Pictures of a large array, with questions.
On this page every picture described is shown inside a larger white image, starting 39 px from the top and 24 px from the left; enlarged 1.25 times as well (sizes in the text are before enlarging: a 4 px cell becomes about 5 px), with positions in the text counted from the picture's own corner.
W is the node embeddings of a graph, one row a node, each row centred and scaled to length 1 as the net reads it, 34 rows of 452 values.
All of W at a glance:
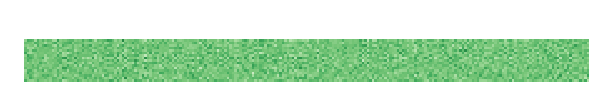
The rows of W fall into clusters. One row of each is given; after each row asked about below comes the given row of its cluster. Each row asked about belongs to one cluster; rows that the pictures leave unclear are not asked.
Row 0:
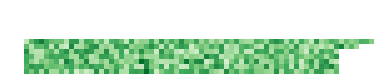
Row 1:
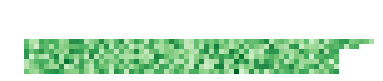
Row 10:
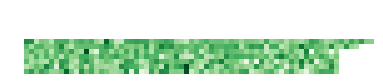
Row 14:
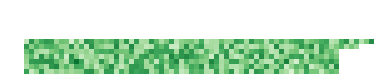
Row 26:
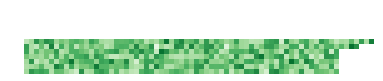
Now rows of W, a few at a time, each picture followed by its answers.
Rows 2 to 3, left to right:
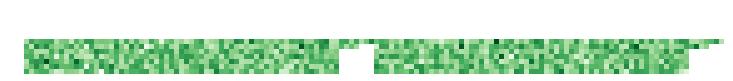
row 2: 14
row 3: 0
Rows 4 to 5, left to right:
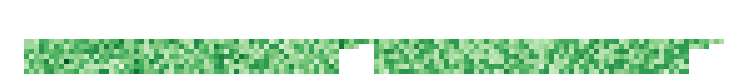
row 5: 1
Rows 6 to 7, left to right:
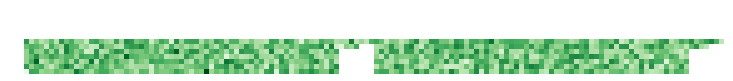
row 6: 26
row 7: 10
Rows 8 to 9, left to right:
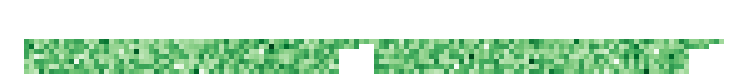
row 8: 1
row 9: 0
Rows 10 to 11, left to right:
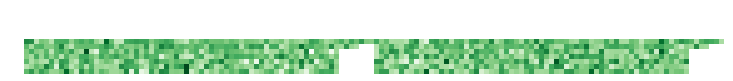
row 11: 10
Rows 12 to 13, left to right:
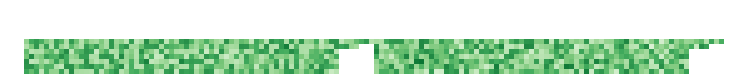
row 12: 0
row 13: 26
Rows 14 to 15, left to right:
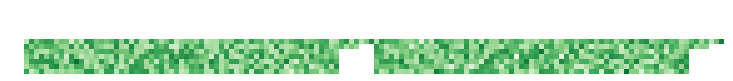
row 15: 14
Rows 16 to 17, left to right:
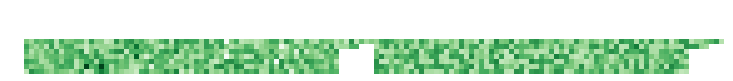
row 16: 26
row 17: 0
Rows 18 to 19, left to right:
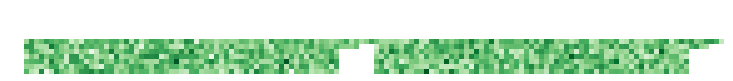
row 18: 14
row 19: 10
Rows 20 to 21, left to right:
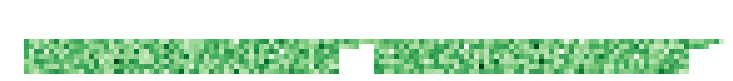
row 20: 1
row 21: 0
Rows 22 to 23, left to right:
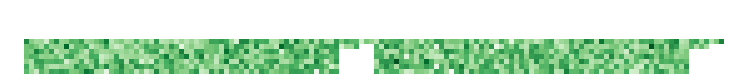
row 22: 1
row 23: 14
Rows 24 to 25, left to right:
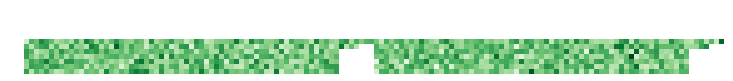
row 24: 14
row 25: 26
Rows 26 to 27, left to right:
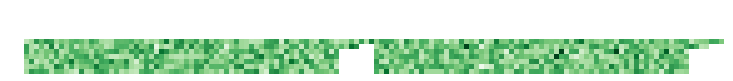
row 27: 0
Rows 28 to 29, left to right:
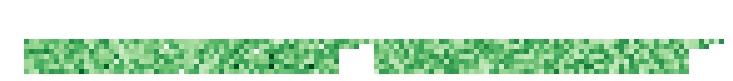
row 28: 1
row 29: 26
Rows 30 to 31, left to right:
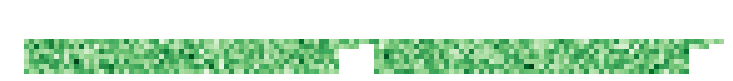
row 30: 14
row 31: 1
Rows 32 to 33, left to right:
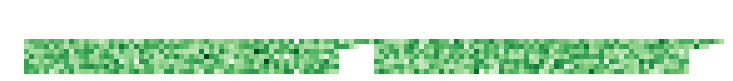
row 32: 0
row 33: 10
